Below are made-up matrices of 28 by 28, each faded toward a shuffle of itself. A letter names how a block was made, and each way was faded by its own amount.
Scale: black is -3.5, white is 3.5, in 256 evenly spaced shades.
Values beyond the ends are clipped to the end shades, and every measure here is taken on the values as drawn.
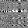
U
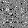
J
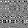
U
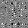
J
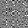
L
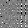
L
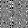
L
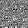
J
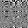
U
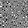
J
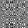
L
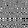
U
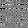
U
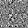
J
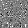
J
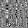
L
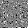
J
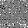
J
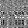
U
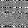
U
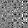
L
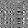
U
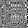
L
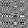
U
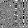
L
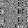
L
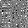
J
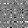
U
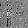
L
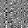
L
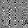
L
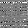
U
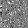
J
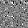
J
